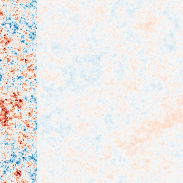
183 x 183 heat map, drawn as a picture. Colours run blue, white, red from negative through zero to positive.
There is no overall slope. The field is mottled with small blotches. A few values lie far out on both sides of the bulk. The right part is calmer, past a seam about 20% of the way across. No regular stripes run through it.
